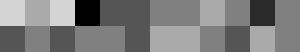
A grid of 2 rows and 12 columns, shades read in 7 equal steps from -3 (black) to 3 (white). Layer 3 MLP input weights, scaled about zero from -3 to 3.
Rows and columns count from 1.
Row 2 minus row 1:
-3 -1 -3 3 1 0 1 1 -1 -1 3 0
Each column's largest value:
2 1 2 0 0 -1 1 1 1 0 1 0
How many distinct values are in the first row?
6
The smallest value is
-3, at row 1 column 4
